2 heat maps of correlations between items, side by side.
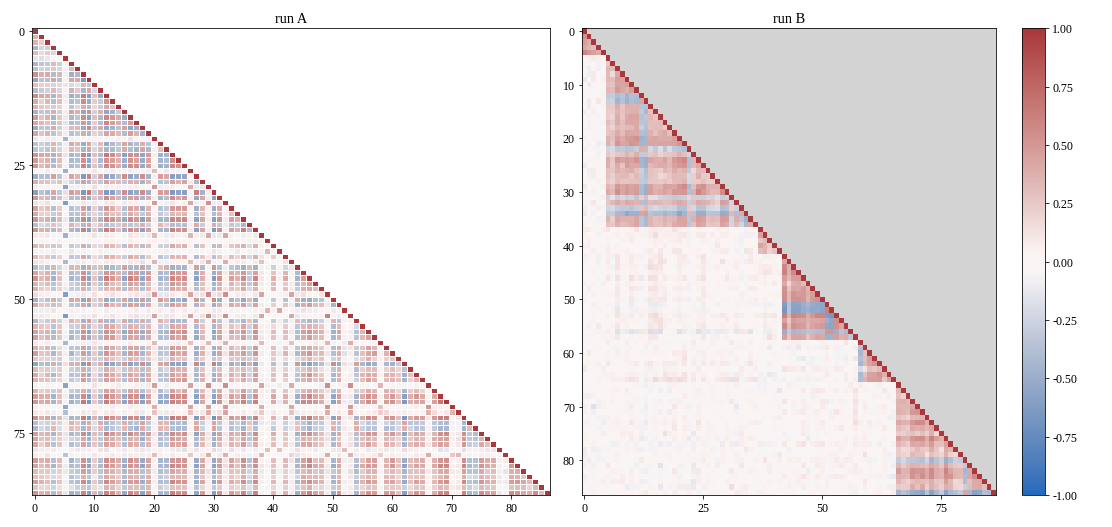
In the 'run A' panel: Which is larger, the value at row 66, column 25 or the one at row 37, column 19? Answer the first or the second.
the second
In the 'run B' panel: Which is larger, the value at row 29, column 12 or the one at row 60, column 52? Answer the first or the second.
the second
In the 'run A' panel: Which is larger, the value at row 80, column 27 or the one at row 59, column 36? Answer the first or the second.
the second
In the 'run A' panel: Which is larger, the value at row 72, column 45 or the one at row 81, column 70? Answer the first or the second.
the first
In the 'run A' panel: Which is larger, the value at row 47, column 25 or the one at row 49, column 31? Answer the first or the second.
the first
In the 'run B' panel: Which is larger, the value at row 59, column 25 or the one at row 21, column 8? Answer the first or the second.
the second
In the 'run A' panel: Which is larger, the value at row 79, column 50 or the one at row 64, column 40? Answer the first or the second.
the second
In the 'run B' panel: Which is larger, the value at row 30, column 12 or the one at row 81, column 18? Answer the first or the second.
the second
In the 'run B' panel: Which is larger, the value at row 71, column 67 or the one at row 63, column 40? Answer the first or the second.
the first
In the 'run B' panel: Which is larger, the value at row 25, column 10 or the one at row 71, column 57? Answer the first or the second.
the first
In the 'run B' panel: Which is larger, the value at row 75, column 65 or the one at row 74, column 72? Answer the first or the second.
the second
